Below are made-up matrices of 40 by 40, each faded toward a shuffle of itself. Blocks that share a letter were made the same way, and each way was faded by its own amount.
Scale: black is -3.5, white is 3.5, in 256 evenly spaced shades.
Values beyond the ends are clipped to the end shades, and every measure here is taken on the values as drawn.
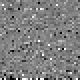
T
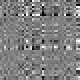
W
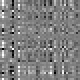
W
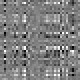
W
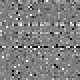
T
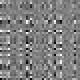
W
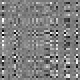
W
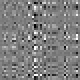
W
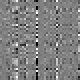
W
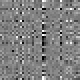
W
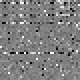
T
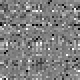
T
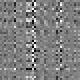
W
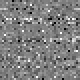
T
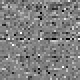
T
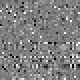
T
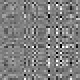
W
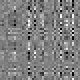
W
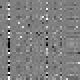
W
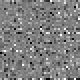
T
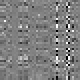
W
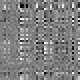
W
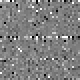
T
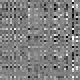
W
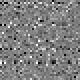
T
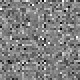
T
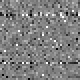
T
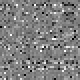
T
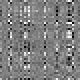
W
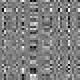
W
